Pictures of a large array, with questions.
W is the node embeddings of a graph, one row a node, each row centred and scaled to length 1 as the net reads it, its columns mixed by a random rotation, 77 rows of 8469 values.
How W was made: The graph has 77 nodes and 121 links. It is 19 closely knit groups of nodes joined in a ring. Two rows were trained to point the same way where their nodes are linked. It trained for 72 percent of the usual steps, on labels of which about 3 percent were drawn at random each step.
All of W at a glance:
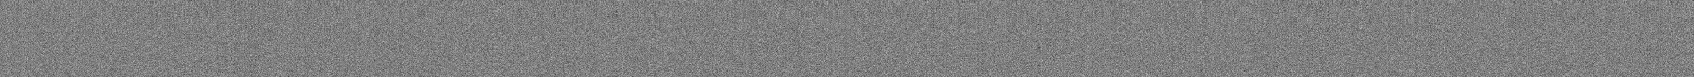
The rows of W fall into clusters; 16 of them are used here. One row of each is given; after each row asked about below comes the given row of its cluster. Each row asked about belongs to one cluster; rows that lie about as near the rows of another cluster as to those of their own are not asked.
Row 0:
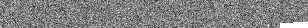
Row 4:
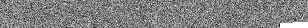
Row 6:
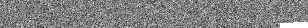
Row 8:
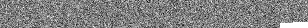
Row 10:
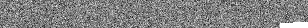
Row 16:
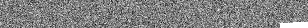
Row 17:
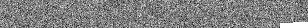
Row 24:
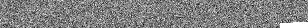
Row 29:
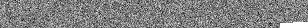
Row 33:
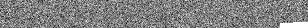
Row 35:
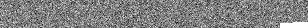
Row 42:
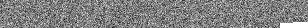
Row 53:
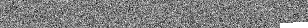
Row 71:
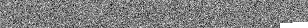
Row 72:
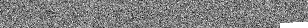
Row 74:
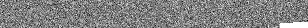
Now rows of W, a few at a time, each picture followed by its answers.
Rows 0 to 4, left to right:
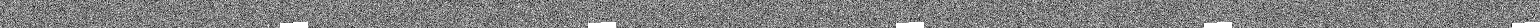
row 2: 17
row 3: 29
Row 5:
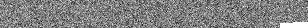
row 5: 35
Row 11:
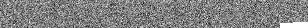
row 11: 71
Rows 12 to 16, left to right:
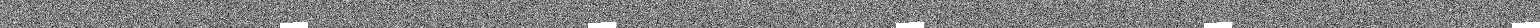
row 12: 35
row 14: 16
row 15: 71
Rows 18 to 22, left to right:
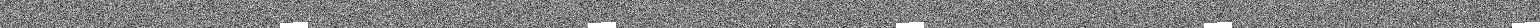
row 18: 0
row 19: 53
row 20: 29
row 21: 53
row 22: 17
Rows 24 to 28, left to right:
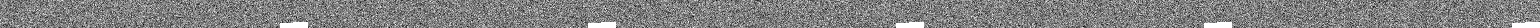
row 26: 72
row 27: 8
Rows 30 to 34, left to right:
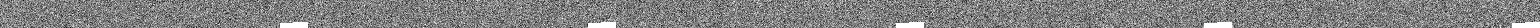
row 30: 4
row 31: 4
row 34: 0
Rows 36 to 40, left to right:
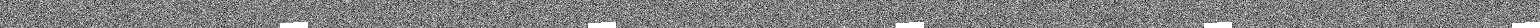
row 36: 6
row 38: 74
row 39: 17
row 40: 4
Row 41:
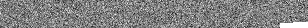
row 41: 72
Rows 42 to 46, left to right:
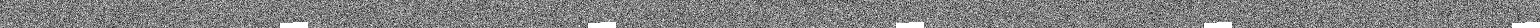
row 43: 71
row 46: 10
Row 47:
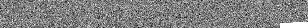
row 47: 24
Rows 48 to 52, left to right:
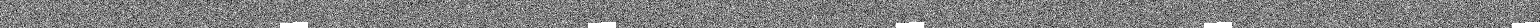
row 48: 35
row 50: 10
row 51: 35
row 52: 74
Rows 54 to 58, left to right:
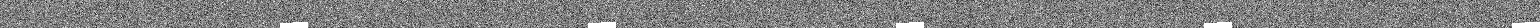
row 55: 8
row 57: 10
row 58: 17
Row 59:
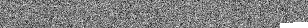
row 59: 10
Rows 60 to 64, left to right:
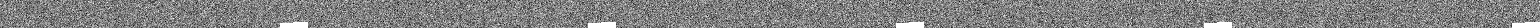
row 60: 6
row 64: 42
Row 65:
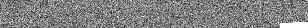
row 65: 24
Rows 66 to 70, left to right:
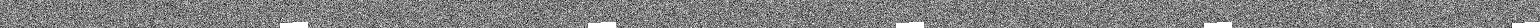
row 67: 4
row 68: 29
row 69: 42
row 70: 71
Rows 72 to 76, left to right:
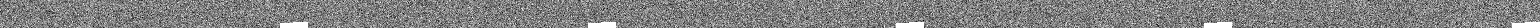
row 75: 33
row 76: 16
